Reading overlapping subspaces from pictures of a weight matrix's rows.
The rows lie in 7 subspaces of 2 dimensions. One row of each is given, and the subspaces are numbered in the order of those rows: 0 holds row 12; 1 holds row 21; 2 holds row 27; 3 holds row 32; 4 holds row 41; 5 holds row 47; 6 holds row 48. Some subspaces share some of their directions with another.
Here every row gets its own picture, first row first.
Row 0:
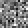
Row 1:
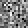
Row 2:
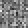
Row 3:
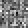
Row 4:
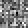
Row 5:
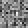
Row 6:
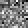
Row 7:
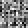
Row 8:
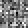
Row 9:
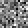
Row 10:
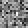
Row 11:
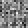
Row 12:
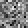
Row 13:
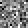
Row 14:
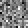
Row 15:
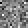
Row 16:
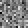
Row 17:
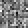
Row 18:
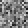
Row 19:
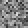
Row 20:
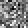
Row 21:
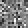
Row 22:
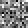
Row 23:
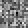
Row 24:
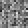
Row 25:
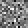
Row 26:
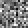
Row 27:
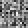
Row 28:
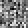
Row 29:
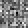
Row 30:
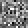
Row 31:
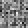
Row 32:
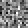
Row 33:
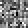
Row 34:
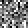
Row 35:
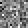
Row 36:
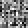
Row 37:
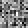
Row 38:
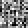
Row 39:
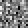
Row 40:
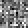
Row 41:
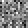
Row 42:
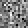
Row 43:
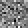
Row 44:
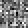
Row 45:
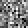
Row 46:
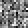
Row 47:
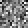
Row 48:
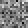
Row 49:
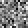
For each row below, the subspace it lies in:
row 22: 6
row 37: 0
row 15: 5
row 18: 5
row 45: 2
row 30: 1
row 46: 6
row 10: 0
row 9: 4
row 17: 6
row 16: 3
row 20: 0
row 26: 4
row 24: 6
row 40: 2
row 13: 5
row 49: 4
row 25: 1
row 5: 0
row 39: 3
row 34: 4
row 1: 2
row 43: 1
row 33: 5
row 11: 4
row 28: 0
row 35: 5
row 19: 0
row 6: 6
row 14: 3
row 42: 2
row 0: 4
